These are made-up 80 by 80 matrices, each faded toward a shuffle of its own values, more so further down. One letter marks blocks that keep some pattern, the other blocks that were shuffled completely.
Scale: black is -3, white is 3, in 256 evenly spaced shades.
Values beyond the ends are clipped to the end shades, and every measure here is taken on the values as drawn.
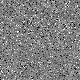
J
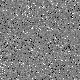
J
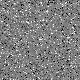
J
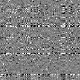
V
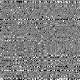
V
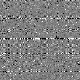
V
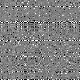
V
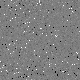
J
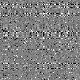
V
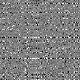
V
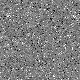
J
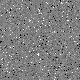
J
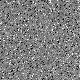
J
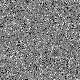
J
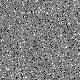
J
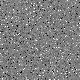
J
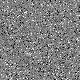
J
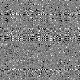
V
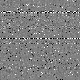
V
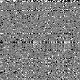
V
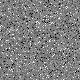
J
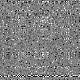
V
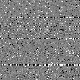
V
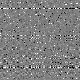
V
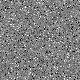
J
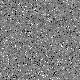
J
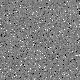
J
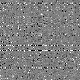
V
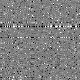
V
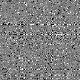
V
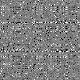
V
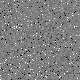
J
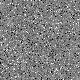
J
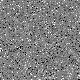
J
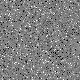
J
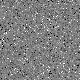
J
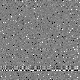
V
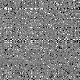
V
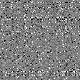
V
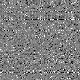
V
